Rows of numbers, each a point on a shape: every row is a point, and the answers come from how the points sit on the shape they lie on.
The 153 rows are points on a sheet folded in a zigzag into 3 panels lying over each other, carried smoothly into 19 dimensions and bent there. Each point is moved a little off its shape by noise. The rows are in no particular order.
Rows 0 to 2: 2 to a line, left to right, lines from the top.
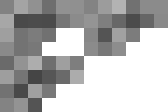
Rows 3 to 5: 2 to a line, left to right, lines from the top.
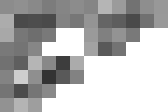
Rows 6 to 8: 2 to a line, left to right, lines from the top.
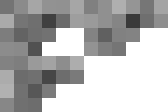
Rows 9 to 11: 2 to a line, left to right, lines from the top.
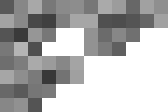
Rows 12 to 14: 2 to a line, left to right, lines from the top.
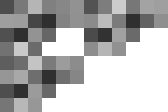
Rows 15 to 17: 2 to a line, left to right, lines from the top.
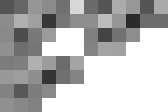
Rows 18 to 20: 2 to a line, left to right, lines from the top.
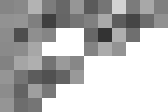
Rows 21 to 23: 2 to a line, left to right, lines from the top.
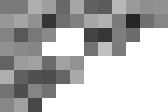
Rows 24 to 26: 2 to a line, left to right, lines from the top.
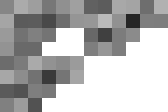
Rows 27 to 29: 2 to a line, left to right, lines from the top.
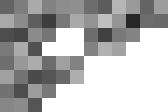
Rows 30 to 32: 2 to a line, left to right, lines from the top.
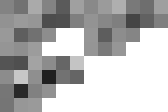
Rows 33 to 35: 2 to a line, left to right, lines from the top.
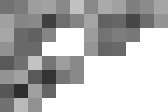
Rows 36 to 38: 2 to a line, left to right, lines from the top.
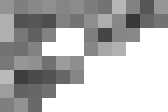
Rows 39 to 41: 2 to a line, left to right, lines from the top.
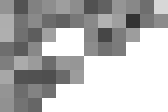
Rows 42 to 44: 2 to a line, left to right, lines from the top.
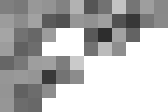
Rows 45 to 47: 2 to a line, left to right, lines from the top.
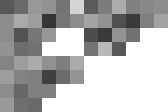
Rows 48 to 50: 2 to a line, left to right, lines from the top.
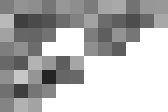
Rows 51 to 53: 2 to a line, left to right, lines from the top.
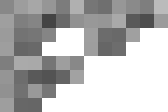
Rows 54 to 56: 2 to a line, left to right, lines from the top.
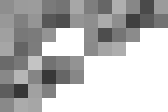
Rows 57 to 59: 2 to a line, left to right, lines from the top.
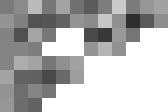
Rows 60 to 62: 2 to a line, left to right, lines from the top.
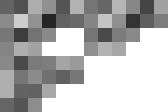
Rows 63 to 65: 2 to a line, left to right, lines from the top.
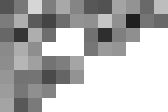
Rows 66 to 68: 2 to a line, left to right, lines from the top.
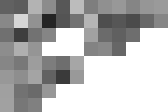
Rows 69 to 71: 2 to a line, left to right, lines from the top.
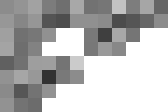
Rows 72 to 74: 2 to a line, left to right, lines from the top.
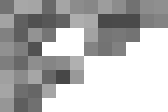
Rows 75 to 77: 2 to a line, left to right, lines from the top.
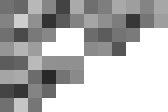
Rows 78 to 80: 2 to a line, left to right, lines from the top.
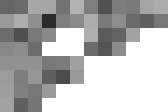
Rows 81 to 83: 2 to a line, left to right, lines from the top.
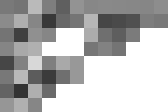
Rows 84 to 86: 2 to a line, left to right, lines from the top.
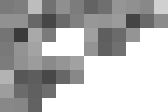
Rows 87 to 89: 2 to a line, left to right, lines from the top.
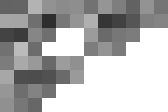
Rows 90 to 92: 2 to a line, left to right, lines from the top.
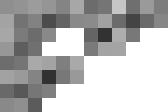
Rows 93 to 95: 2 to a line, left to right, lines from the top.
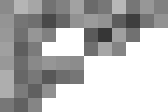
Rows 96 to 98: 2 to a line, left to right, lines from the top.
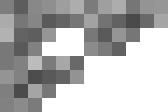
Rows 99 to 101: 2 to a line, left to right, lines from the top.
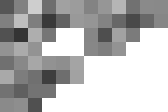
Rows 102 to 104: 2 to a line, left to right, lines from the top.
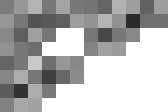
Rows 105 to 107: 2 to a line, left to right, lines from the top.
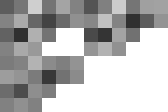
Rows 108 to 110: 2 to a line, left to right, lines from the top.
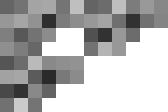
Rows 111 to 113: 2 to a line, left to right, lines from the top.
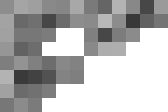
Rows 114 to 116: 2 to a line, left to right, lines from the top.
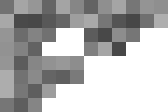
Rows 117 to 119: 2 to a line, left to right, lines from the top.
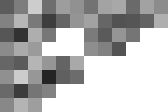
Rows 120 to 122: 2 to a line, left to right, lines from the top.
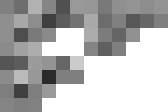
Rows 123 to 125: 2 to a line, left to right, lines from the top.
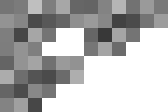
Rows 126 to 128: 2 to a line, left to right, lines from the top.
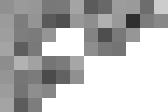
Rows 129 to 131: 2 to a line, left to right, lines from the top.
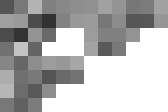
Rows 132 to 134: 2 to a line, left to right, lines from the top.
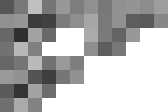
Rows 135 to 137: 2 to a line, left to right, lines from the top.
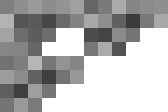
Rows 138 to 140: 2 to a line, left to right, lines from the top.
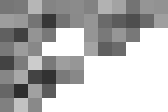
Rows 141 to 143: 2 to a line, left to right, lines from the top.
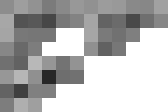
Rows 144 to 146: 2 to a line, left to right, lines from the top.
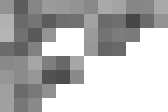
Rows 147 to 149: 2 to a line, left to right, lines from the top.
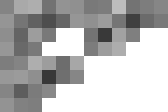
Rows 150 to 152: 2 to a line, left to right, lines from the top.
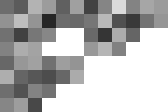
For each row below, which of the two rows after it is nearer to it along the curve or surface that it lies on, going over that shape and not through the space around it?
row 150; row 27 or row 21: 21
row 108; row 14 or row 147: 14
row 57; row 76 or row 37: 37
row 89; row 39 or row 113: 113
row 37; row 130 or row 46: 130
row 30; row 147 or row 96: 147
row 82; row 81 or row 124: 124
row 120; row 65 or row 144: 65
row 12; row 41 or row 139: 41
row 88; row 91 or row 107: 107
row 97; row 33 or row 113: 113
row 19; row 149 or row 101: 149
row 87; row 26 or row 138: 26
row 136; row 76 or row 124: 76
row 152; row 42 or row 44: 44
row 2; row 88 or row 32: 88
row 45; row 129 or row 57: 129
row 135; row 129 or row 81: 129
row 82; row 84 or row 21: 21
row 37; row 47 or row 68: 68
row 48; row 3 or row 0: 3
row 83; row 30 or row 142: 30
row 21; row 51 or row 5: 51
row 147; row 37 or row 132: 37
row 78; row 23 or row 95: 23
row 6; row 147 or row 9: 9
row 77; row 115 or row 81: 115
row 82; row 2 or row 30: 2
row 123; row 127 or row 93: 93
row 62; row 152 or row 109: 152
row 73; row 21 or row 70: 21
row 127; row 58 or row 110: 110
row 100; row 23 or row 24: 24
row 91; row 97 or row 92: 97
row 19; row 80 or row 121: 80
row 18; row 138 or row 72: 138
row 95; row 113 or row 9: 113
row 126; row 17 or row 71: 17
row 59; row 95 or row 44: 95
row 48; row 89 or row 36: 36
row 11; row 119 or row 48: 48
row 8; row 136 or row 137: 136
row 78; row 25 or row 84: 25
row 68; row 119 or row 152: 119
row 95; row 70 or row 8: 8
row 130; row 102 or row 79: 102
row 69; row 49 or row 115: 49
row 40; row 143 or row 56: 143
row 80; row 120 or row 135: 120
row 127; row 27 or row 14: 27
